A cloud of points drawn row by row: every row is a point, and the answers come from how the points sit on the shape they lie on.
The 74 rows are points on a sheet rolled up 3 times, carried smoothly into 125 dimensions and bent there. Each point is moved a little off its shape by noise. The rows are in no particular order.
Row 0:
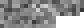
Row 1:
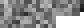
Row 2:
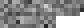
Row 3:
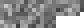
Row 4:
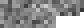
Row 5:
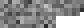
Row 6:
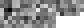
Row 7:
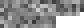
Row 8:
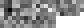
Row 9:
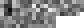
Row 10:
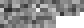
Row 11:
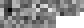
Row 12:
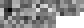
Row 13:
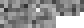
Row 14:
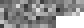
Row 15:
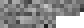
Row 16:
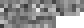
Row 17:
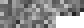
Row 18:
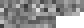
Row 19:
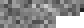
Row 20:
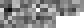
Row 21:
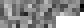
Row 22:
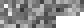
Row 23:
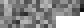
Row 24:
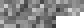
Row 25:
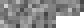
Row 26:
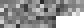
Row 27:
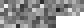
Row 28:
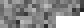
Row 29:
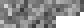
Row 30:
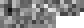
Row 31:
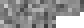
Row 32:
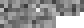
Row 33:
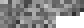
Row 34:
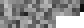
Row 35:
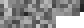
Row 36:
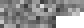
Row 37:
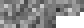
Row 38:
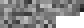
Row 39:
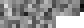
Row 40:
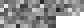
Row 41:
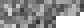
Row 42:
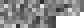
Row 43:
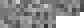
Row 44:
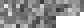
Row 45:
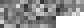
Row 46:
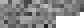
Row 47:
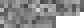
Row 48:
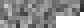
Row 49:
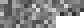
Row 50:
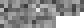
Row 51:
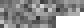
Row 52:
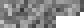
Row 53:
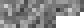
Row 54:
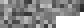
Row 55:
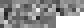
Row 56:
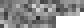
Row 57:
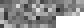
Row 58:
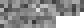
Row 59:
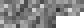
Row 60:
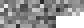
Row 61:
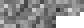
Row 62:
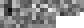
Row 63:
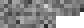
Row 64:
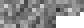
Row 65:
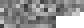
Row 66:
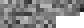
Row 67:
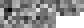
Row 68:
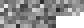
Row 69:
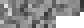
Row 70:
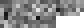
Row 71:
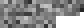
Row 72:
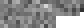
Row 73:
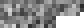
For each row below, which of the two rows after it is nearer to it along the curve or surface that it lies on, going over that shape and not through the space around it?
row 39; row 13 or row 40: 40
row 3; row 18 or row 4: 18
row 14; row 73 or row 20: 20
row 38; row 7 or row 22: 22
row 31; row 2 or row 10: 2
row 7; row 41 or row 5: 5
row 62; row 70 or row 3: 70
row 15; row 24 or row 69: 69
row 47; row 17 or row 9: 17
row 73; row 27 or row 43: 27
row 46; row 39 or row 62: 39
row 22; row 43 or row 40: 40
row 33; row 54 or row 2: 54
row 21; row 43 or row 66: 66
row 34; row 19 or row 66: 66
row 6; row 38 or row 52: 38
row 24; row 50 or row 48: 48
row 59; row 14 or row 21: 21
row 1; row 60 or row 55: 60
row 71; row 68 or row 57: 68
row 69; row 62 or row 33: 33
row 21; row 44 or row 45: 44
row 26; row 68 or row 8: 68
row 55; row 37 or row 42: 42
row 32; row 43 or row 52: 43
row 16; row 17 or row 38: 17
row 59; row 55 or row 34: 34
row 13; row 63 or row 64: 63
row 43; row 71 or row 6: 71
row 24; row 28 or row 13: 28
